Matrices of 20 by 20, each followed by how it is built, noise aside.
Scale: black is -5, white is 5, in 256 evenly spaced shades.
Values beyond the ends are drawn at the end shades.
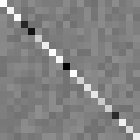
diagonal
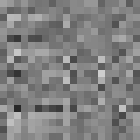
low rank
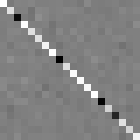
diagonal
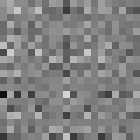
low rank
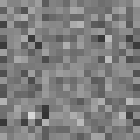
low rank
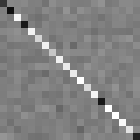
diagonal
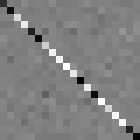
diagonal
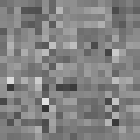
low rank
